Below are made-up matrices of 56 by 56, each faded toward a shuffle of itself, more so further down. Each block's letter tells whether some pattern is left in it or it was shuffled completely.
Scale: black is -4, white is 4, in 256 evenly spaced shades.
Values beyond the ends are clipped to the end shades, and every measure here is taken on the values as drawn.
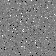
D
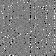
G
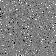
D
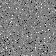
D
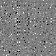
G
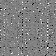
G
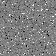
D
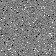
D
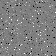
D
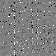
G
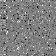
G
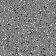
D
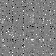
G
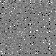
G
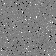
D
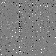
G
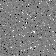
D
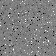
D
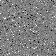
D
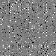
G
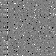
G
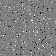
D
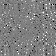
G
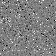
D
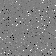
D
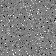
D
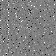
G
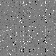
G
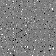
G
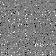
G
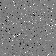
D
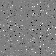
G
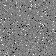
D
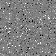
G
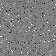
D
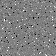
D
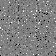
G
